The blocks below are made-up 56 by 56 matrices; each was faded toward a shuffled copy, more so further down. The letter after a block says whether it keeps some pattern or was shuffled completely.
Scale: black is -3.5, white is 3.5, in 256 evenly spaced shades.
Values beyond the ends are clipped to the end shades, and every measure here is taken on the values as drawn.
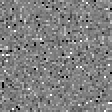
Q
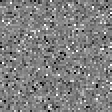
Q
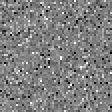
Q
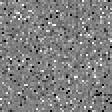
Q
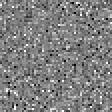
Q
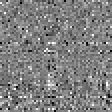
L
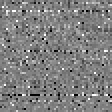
L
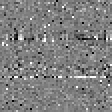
L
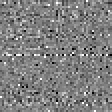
L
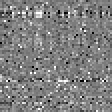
L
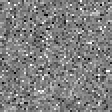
Q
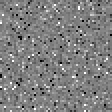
Q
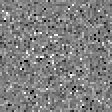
Q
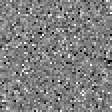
Q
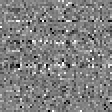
L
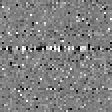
L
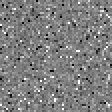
Q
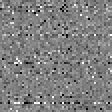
L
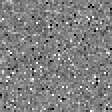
Q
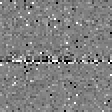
L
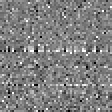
L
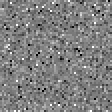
Q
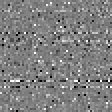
L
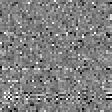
L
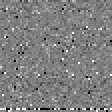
L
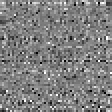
L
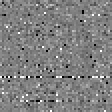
L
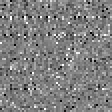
L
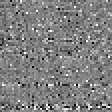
L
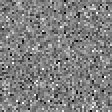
Q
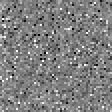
Q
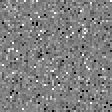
Q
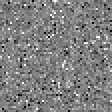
Q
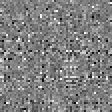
L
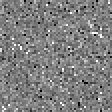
Q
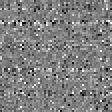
L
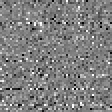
L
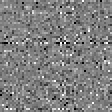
L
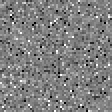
Q
